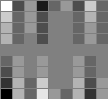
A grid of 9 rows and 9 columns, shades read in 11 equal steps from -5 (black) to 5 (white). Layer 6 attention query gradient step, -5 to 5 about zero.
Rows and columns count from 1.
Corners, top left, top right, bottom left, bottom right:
5 -1 -5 1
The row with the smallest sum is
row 4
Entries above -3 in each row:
8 9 9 9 9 9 9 8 7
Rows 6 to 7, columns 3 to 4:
0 1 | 0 1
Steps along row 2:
down up down up same down up down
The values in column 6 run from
-1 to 1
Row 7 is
-2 1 0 1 0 0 1 -1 0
